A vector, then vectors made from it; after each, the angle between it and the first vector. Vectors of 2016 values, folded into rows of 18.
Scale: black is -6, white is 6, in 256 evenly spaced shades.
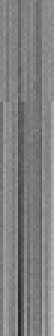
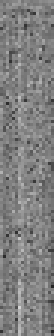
partly opposed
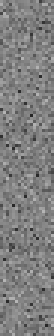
orthogonal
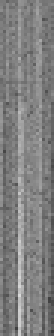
nearly opposite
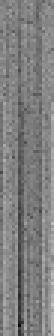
nearly parallel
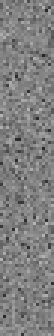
orthogonal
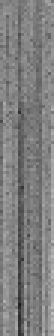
nearly parallel
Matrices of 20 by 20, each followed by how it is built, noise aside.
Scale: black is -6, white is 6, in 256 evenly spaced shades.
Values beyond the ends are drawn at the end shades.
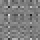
low rank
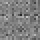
low rank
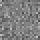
low rank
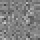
low rank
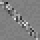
banded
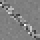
banded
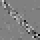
banded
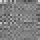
low rank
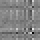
low rank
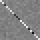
diagonal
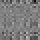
low rank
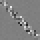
banded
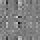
low rank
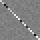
diagonal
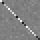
diagonal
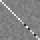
diagonal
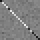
diagonal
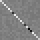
diagonal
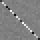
diagonal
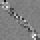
banded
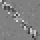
banded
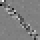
banded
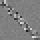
banded
